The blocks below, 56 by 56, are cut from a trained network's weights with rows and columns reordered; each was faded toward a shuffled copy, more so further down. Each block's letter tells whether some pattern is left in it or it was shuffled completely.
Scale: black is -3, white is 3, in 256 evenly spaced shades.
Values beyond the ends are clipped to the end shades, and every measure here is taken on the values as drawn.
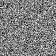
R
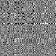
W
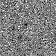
R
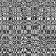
W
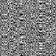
W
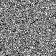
R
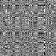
W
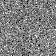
R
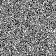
R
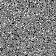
R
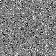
R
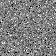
R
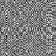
W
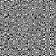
W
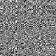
W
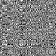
W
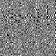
W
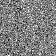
R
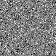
R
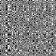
W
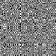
W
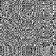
W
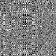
W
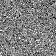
R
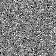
R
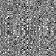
W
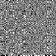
W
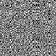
W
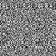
W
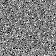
R
